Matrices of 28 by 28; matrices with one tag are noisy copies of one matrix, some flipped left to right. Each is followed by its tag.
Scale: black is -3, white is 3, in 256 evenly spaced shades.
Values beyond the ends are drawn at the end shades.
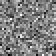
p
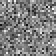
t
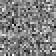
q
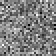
t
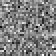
q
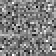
q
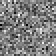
t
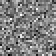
p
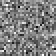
q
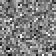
p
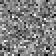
p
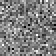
t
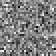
q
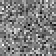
t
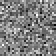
t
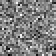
p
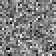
p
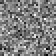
p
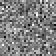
t
